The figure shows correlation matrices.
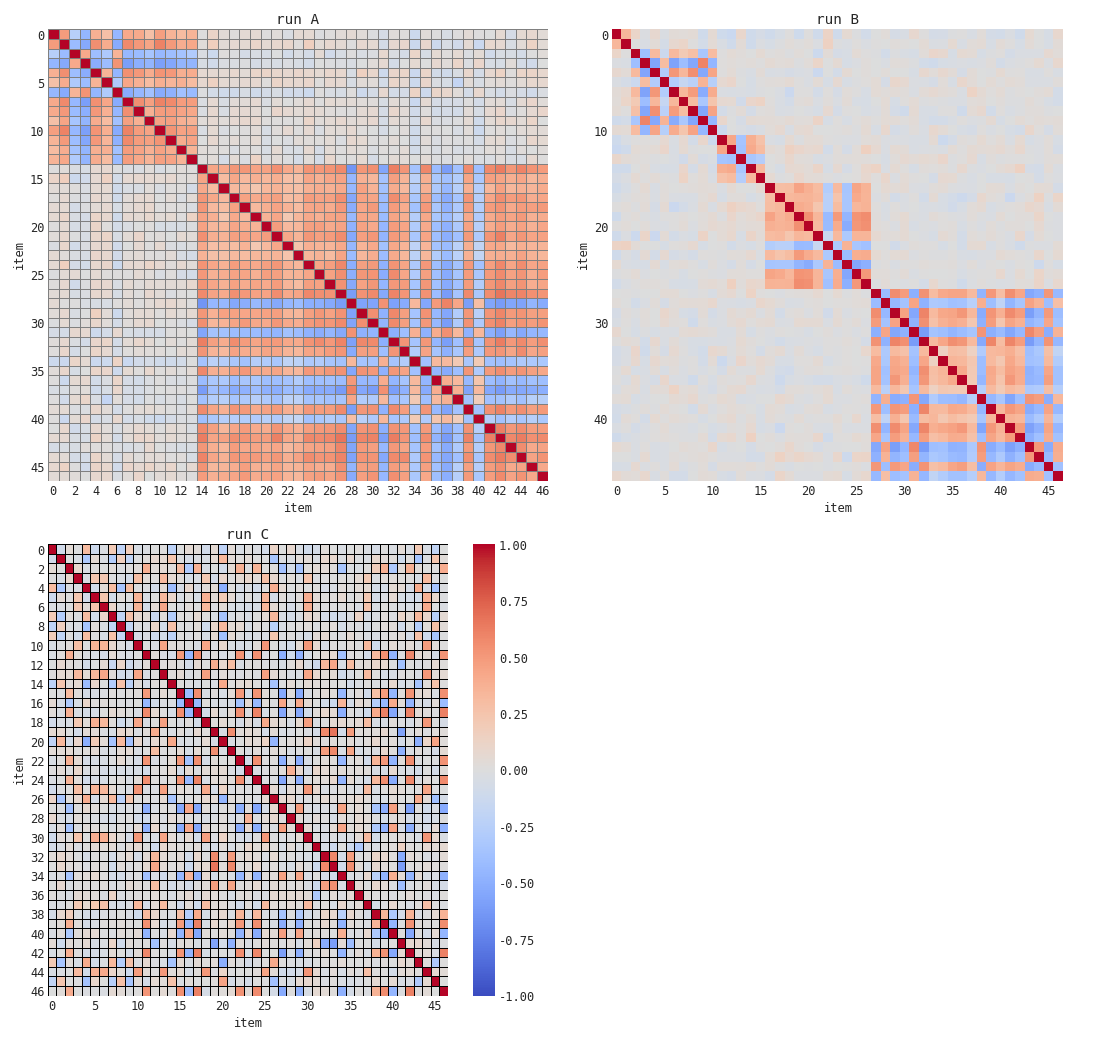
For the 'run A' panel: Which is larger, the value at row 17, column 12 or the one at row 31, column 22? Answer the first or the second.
the first
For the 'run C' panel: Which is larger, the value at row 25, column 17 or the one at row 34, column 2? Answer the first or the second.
the first
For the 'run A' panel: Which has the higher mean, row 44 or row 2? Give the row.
44
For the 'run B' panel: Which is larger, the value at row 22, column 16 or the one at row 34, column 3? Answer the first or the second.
the second
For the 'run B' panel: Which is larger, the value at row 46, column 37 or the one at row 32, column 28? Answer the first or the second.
the first
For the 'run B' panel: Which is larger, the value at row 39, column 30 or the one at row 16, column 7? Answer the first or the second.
the first
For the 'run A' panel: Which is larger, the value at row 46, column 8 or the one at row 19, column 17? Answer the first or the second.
the second
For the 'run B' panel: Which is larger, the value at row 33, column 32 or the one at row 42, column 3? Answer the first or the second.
the first
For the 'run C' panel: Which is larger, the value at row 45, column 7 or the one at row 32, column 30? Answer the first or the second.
the second
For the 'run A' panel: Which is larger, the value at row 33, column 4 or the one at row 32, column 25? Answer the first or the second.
the second
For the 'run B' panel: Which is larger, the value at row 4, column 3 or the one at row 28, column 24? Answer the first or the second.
the second
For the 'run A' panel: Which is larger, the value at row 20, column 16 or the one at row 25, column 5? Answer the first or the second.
the first
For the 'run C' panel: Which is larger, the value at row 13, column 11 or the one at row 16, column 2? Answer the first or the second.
the first
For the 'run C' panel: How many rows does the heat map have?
47
